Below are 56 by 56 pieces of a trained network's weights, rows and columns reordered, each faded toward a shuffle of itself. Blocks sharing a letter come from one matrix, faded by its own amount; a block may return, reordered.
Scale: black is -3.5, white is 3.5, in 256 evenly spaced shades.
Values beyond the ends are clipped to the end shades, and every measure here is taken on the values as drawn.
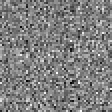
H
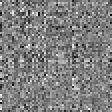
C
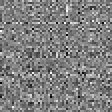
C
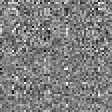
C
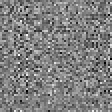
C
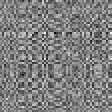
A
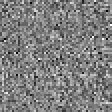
H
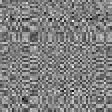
A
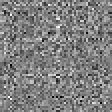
C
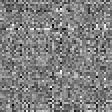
C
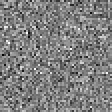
H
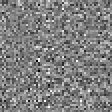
C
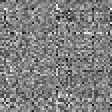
C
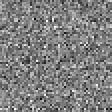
H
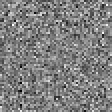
H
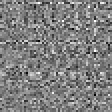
C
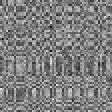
A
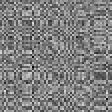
A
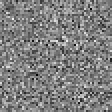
H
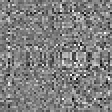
C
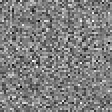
H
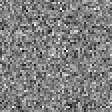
H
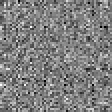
C
